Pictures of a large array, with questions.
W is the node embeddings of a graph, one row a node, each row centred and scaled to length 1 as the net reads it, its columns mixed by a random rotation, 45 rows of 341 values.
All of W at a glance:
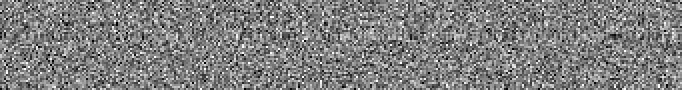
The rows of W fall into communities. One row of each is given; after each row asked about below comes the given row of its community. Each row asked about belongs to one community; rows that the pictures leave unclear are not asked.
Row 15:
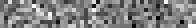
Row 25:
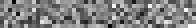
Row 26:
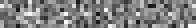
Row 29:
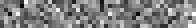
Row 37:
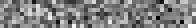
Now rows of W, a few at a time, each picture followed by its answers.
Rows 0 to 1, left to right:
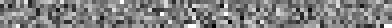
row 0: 25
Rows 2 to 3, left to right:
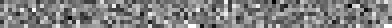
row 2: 25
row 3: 37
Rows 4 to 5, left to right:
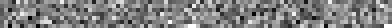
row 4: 25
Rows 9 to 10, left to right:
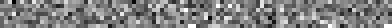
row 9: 25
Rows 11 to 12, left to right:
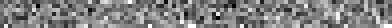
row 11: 29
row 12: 29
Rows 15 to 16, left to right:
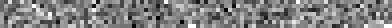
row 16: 29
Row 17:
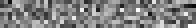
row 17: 37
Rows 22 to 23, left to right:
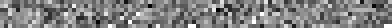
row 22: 26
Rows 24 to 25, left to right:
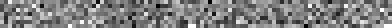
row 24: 15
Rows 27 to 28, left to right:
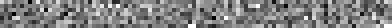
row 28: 37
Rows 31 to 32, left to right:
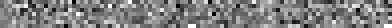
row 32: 25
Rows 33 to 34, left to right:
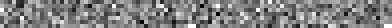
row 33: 37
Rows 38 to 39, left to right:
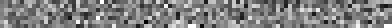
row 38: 29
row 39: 37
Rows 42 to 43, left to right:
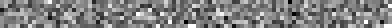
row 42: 26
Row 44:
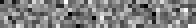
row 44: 29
